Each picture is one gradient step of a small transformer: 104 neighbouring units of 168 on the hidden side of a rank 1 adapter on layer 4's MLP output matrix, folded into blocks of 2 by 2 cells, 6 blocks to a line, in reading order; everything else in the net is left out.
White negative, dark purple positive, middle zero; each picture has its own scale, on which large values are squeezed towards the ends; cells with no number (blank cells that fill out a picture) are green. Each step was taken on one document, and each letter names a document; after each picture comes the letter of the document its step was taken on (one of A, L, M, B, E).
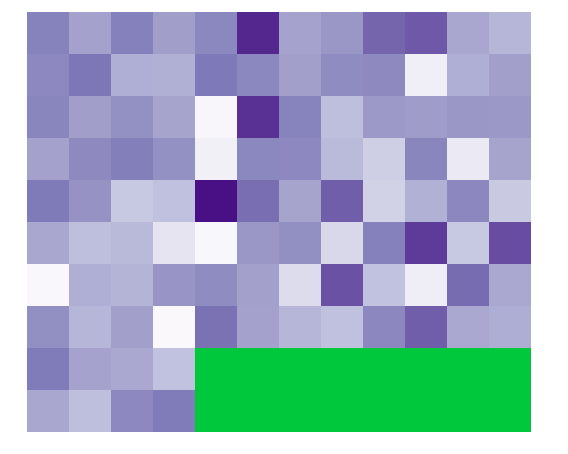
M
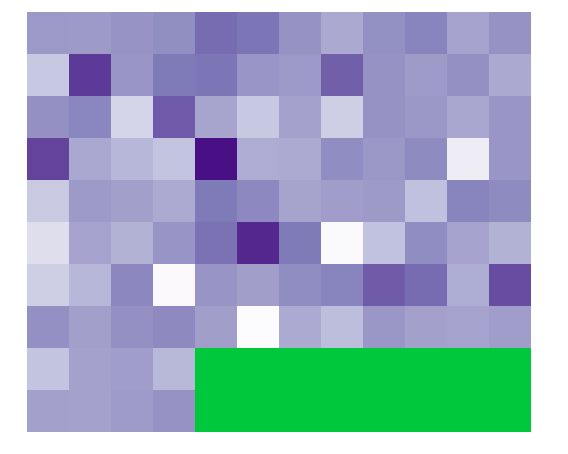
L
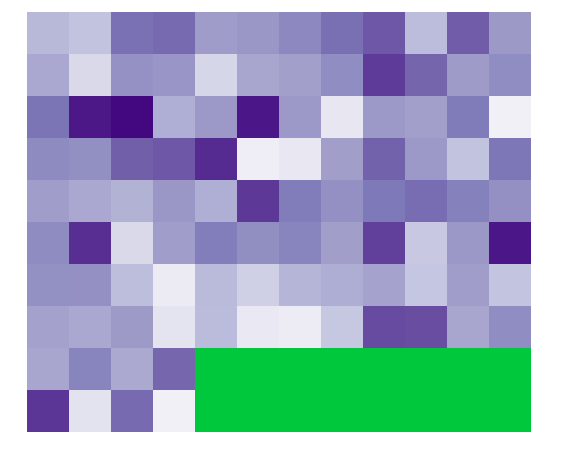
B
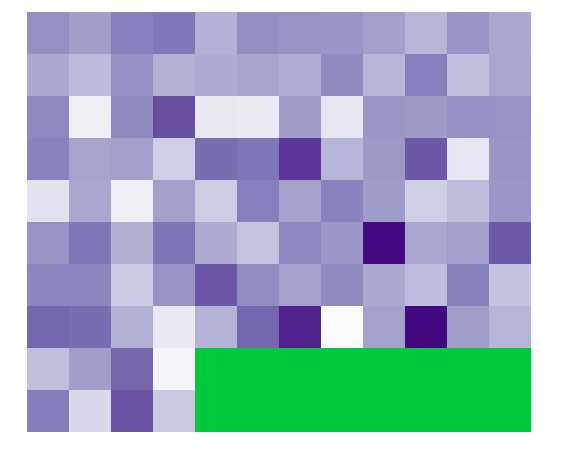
B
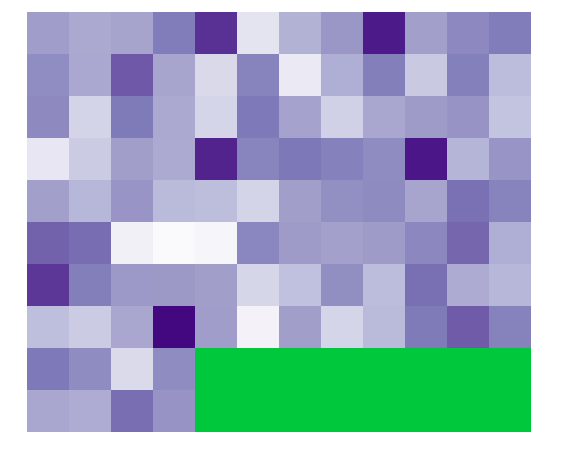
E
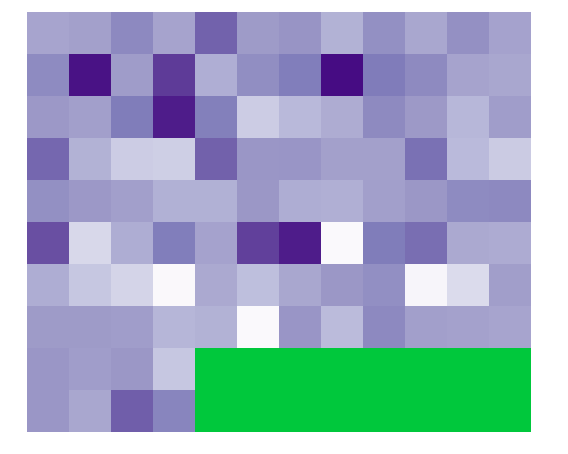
L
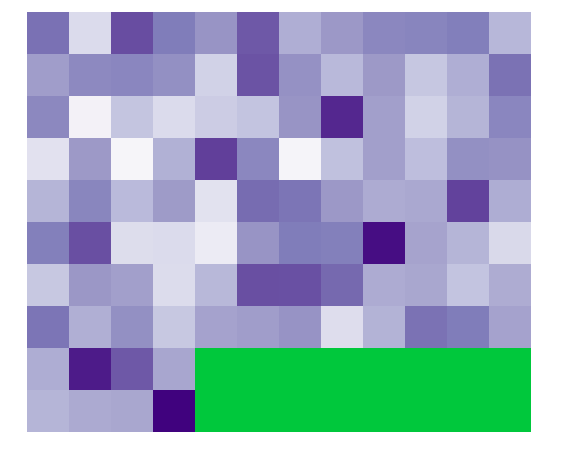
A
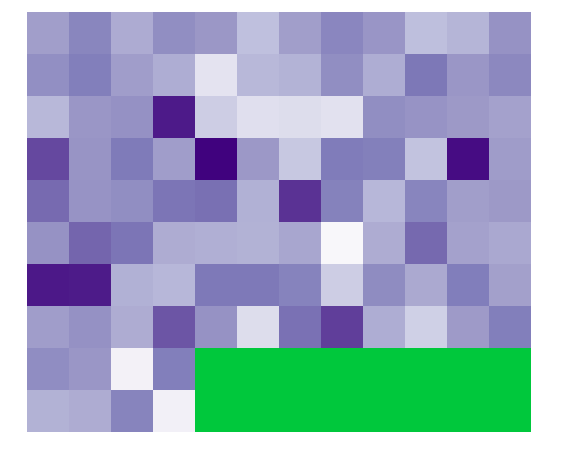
E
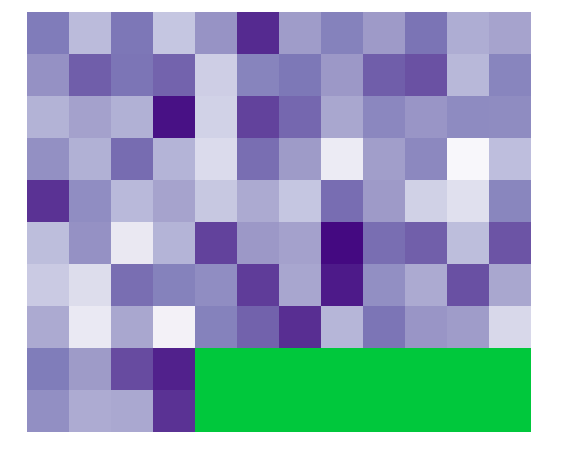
M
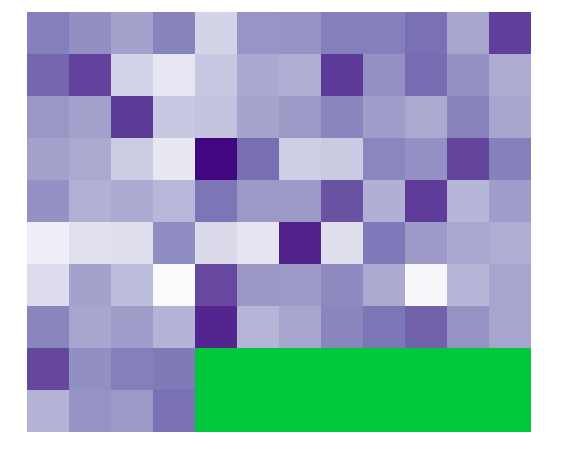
L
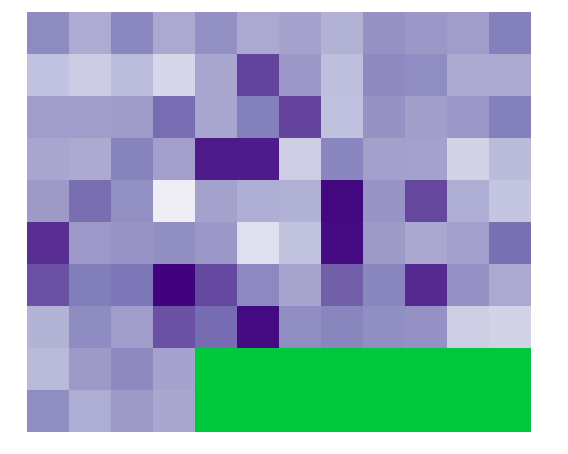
L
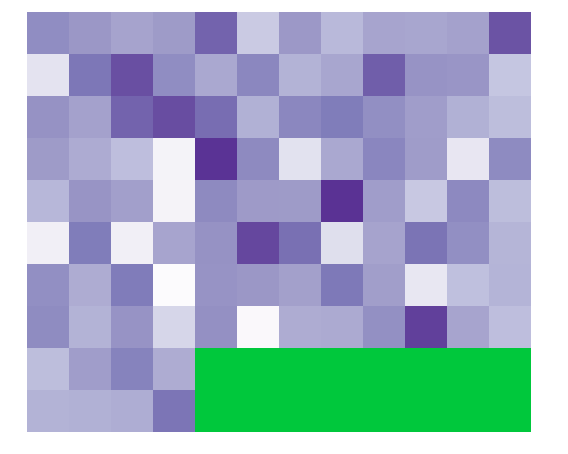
L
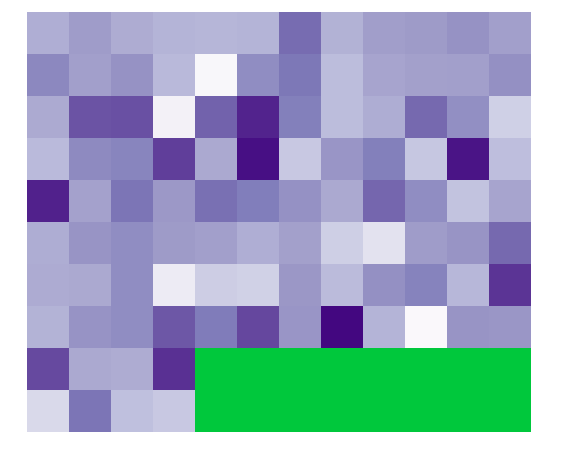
B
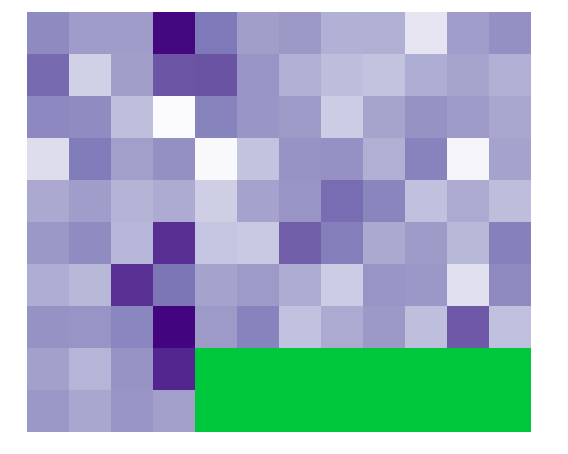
M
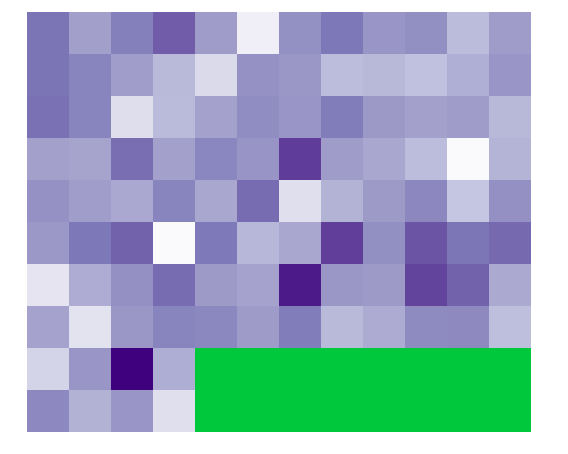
E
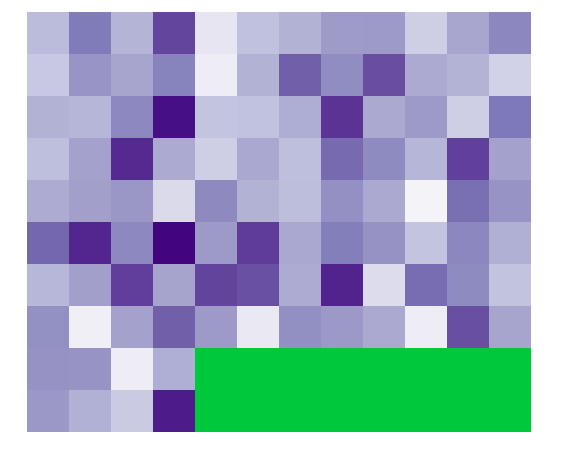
E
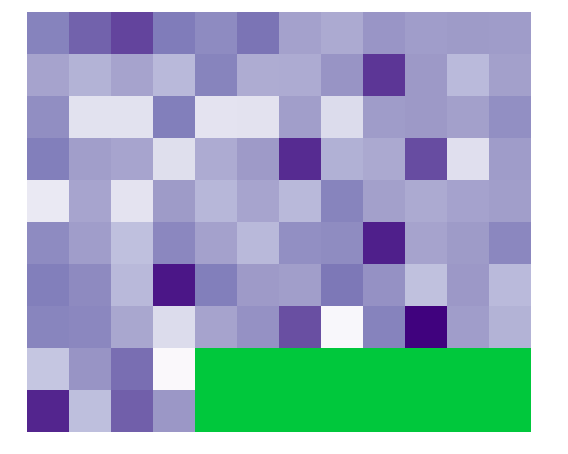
B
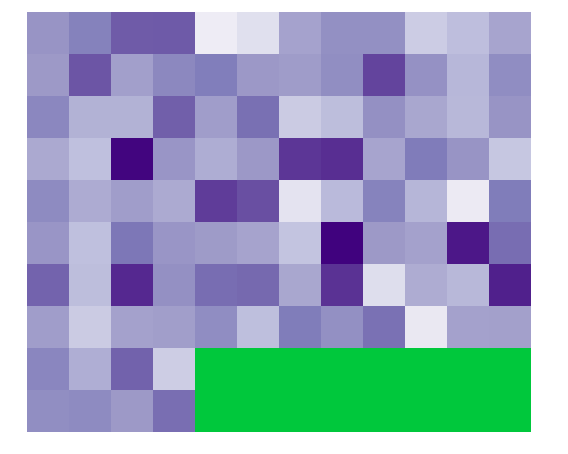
E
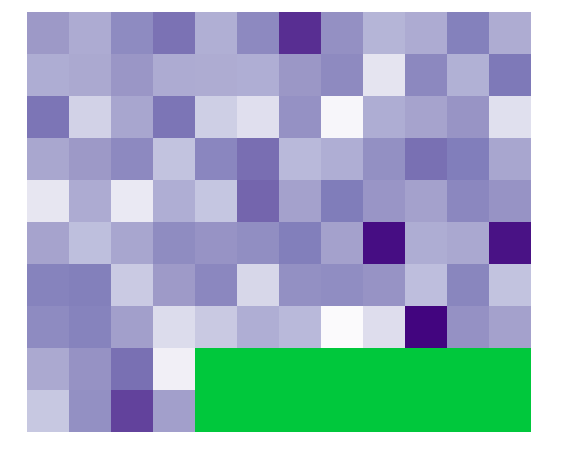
B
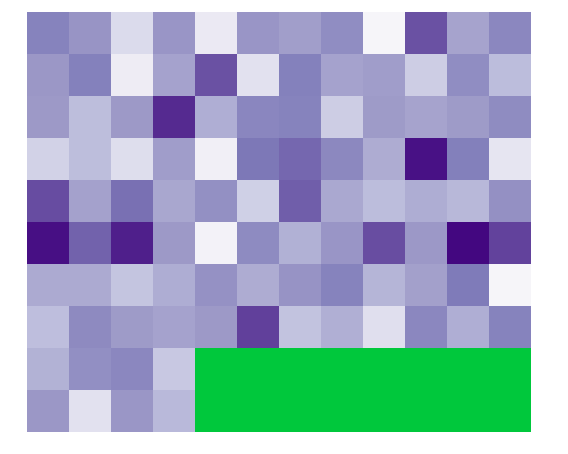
A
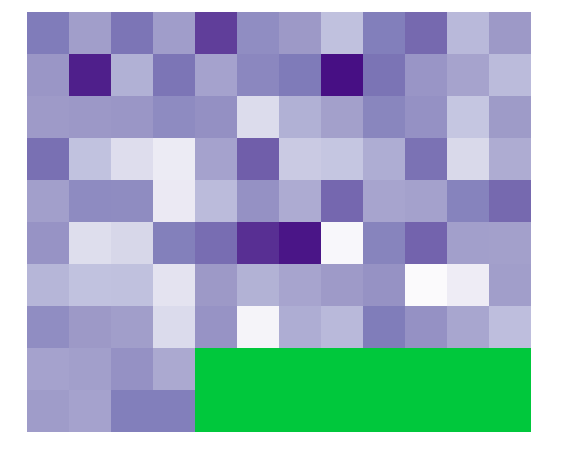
L
